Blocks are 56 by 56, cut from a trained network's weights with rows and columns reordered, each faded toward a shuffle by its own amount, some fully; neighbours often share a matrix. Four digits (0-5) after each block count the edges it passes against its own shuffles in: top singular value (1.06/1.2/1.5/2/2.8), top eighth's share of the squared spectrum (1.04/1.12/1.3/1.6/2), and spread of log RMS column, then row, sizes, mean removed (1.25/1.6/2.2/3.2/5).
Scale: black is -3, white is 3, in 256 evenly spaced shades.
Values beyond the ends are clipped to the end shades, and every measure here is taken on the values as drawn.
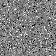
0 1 0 0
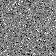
0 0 0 0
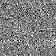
2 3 0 2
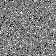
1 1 0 1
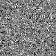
2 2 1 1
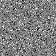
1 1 0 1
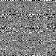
3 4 0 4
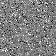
1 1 0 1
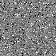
1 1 0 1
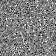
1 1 0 0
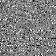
2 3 0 2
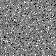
0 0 0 0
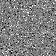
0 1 0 0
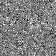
0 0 0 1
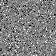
0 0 0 0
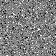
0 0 0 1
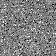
0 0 0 0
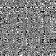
3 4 2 2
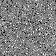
0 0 0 0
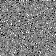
1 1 0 0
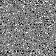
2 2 0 1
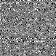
2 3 0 2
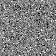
1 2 0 1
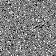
1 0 0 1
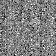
2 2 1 1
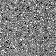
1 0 0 0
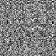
3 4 2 1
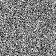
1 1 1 0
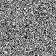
2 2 0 0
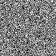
1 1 0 0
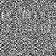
4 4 2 2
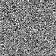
2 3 1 0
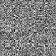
3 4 2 1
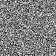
1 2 0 0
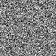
2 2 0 0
